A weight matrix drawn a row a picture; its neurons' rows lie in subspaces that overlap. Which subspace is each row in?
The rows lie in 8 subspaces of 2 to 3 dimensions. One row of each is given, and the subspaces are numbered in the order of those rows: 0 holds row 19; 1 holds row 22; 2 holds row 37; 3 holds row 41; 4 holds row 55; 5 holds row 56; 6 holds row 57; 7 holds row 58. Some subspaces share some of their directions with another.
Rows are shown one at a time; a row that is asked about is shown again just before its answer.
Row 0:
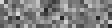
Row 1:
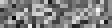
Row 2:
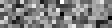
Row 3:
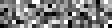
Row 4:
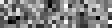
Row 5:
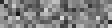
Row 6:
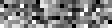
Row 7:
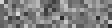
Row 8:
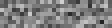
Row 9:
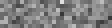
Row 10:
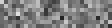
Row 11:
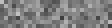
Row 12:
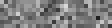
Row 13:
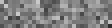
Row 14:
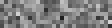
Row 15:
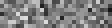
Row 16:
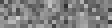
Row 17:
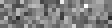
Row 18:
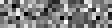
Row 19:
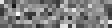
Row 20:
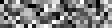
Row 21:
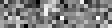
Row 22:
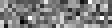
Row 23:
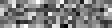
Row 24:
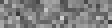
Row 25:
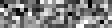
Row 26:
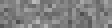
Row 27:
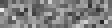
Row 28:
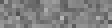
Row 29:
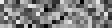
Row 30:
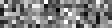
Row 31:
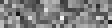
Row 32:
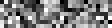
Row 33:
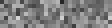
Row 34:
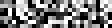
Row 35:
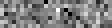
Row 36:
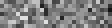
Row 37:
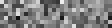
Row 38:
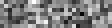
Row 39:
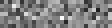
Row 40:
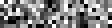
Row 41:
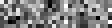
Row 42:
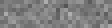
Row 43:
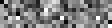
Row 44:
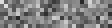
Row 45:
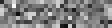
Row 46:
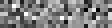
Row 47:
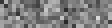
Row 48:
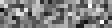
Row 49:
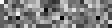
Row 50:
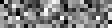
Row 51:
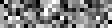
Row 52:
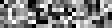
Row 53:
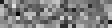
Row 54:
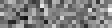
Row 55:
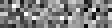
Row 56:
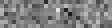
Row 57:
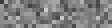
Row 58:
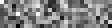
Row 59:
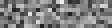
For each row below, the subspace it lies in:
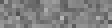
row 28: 1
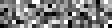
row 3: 6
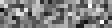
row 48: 7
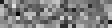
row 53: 0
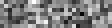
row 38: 6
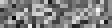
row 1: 7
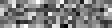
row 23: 0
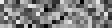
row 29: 6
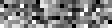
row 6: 4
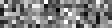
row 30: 5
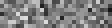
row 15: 3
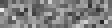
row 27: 7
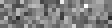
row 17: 2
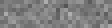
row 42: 5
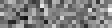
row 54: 3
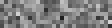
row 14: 1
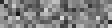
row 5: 0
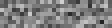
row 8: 7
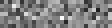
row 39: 4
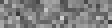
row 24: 1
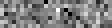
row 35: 5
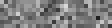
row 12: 2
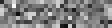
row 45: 0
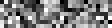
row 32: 1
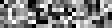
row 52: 6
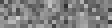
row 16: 3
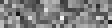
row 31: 1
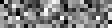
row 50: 4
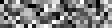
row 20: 6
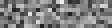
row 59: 7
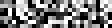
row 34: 6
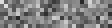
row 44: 1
